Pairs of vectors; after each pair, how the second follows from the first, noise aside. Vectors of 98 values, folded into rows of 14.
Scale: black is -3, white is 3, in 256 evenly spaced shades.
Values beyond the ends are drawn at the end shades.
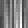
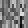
sign-scrambled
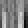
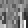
sign-scrambled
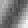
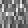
shuffled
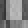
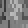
partly zeroed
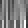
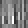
wrapped around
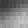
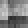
wrapped around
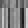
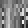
sign-scrambled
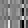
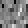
shuffled
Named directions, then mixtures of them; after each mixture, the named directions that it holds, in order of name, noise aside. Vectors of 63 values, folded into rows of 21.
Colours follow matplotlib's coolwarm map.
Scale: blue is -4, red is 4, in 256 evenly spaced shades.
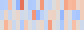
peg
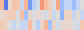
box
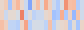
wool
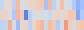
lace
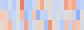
lace, peg, wool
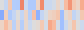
peg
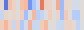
box, peg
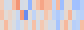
box, lace, wool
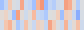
lace, peg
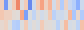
box, lace, wool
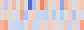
box, peg, wool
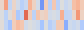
box, lace, peg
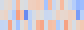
lace
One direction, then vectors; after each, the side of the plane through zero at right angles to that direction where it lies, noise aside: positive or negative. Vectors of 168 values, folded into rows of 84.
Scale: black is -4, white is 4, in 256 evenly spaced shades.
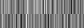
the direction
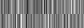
negative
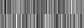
negative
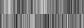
positive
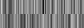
positive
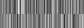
negative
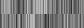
positive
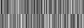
negative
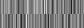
positive
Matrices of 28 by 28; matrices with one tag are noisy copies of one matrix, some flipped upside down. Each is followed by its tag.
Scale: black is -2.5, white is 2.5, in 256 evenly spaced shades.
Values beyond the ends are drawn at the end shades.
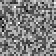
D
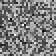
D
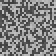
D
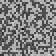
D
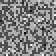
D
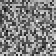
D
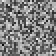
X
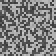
D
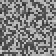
D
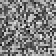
D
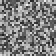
X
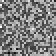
D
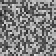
D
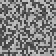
D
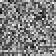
D
